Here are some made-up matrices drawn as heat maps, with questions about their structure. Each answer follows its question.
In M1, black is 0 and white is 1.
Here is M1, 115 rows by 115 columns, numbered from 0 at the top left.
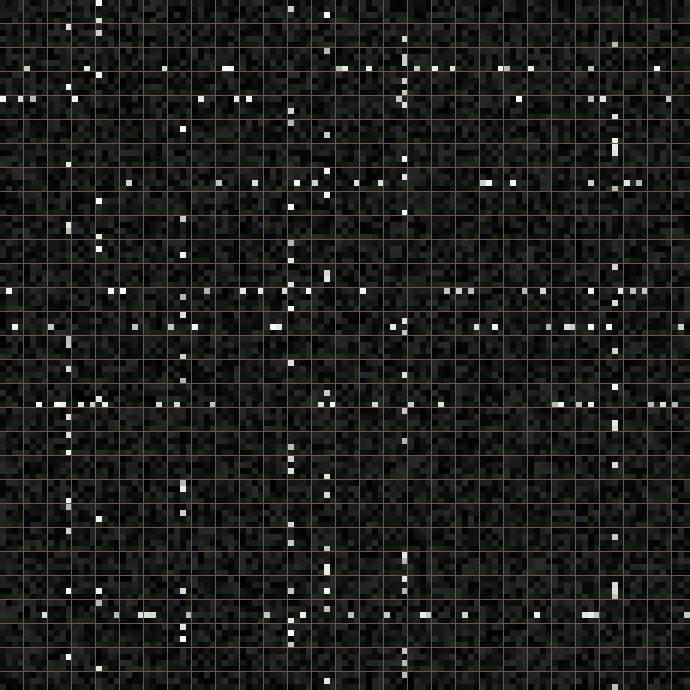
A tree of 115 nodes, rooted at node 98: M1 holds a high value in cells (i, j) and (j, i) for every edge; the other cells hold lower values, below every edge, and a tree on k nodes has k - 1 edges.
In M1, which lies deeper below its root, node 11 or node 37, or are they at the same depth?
node 37
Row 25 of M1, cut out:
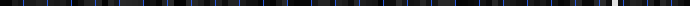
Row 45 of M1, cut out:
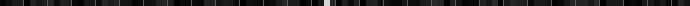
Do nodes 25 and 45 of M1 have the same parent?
no
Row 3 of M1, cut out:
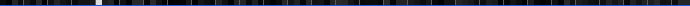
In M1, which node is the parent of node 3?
16
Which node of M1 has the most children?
67
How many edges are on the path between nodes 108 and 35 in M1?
2
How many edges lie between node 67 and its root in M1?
1
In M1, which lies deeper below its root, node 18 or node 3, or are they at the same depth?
the same depth
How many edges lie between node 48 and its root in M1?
1
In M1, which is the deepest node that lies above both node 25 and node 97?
102
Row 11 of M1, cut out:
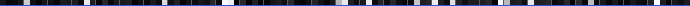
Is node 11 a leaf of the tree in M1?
no
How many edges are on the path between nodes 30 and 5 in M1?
3
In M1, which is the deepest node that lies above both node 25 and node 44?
102
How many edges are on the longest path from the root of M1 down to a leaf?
2
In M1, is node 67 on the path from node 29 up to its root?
yes
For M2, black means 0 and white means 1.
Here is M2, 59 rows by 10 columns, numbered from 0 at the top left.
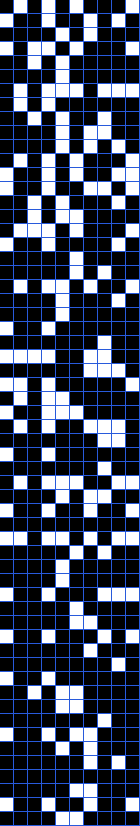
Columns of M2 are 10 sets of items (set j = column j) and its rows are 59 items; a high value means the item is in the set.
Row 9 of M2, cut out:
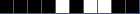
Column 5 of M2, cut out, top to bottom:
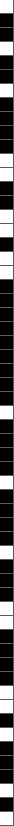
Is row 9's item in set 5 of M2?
no
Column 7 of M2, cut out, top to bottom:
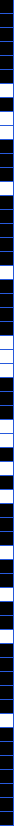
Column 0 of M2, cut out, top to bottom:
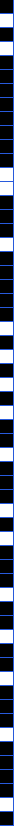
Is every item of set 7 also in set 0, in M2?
no
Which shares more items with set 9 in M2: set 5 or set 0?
set 0
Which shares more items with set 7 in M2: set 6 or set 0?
set 6
